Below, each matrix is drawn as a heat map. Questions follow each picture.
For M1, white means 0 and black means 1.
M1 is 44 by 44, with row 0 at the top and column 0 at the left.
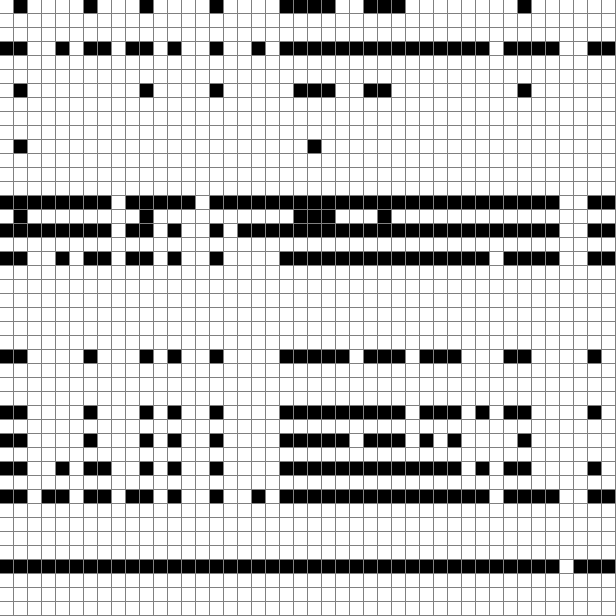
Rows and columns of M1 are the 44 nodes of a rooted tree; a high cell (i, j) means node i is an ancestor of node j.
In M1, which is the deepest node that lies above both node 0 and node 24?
31
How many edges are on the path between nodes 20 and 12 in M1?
3
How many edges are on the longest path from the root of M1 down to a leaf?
14
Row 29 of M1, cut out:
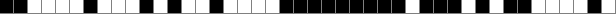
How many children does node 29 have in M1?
2
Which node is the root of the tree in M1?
40
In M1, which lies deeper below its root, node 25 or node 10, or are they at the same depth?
node 10
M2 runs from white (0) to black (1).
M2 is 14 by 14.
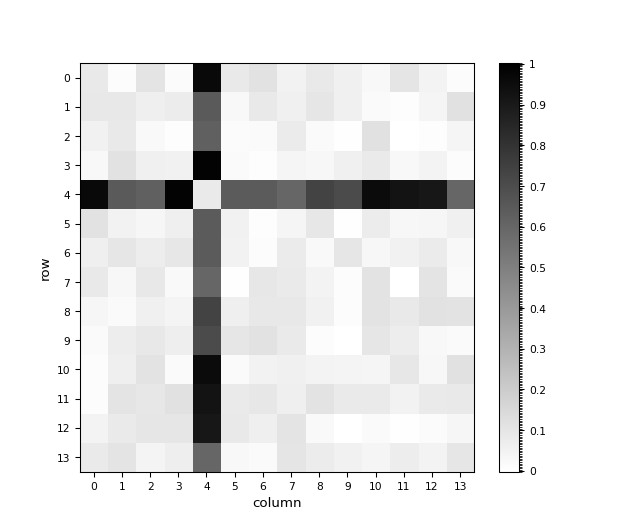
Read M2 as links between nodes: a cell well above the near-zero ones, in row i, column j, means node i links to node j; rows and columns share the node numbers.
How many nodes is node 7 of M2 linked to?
1
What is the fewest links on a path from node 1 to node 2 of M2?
2
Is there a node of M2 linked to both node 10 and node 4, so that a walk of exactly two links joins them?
no
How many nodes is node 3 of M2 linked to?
1
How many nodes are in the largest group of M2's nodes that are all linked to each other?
2
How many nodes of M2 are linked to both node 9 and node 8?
1
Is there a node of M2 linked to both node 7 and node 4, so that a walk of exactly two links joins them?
no
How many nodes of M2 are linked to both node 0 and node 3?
1
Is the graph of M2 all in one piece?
yes
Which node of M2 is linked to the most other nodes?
node 4
